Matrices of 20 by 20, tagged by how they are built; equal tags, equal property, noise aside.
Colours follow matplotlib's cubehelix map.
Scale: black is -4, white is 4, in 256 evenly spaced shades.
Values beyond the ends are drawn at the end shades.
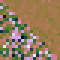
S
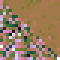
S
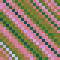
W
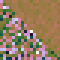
S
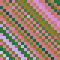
W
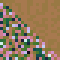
S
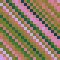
W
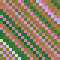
W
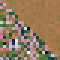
S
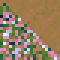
S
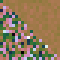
S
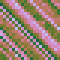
W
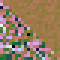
S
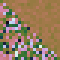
S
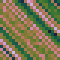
W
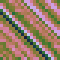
W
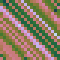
W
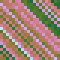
W
